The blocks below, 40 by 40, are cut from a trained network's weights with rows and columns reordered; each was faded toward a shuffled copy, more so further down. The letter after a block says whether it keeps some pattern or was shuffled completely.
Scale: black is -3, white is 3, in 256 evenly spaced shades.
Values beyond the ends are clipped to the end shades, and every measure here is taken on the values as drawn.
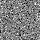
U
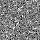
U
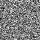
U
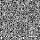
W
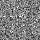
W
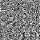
W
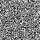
U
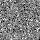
U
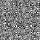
W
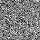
U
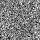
U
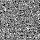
U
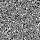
U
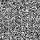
W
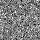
U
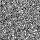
U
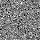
U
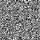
W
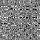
W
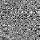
W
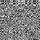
W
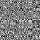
W
